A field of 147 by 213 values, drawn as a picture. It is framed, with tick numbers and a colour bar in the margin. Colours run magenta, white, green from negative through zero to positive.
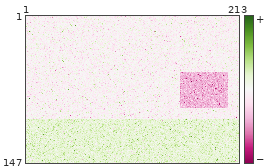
Seam: horizontal, 70% of the way down, the bottom part higher. Odd patch: lower, in the middle right. Ninth with the lowest average: middle right.
